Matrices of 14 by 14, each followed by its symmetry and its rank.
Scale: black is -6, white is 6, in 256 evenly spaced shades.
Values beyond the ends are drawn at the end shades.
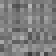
neither, rank three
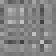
symmetric, rank two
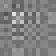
symmetric, rank two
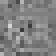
neither, rank three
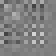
symmetric, rank two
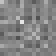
symmetric, rank three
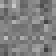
neither, rank three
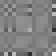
symmetric, rank two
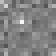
symmetric, rank three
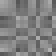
symmetric, rank two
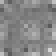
symmetric, rank three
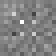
symmetric, rank three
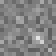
symmetric, rank three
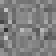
neither, rank three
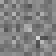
symmetric, rank three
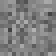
neither, rank three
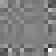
symmetric, rank two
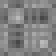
symmetric, rank two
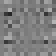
neither, rank three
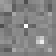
symmetric, rank three
